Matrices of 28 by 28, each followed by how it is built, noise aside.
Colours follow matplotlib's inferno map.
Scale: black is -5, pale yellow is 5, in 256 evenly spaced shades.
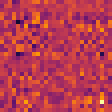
low rank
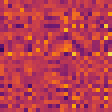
low rank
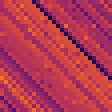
Toeplitz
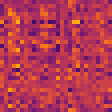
low rank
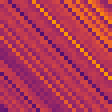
Toeplitz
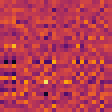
low rank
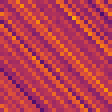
Toeplitz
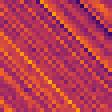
Toeplitz
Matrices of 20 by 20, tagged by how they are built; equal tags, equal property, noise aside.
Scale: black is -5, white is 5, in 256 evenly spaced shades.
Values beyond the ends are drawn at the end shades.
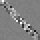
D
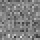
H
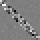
D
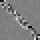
D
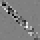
D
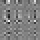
H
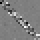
D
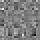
H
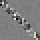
D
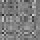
H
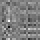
H
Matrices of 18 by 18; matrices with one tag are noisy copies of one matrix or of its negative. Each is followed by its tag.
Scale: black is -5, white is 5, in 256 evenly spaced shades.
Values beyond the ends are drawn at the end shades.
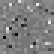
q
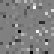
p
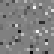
p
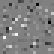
q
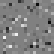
q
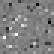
q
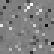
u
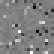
p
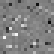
q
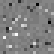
q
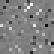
u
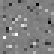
q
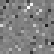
u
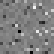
p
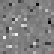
q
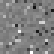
p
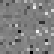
p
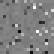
p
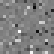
p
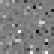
p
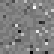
p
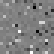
p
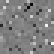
u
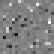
q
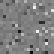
p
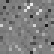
u
